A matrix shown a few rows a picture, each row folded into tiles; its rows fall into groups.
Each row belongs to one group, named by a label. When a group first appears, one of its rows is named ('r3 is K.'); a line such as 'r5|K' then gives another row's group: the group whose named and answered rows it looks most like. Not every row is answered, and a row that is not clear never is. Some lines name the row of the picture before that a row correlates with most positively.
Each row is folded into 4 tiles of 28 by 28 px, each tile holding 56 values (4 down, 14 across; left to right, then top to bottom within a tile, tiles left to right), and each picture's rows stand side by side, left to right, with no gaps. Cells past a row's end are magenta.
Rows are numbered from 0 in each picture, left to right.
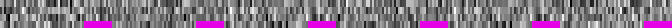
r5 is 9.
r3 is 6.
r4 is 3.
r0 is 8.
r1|6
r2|3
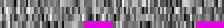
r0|3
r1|6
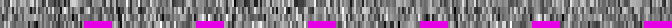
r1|8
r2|9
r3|3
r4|8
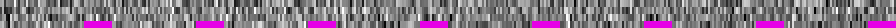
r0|8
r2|9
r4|6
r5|3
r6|6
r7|6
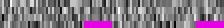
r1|3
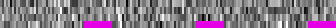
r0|9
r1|3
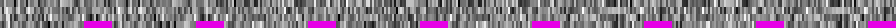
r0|3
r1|3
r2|9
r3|6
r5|8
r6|9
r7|8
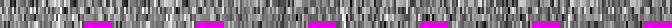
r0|9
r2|6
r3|3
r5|6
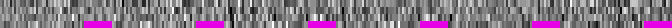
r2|8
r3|8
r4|6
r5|6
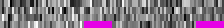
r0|9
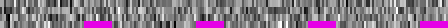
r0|8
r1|3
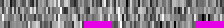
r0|9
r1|3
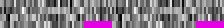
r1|8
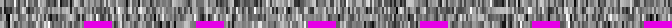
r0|8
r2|9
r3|6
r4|8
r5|3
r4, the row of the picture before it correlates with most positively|0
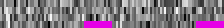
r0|3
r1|6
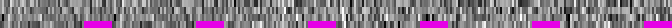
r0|6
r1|6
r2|9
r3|3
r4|9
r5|8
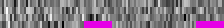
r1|6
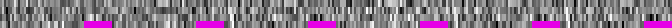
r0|8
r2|3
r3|9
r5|3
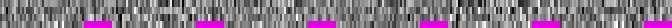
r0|8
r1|8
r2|9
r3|6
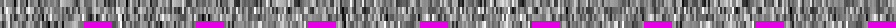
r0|3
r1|3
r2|9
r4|9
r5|8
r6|9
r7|8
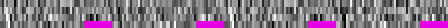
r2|3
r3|8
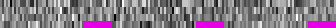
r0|9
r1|6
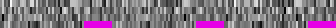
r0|6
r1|6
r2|6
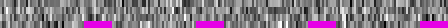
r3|3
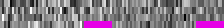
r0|9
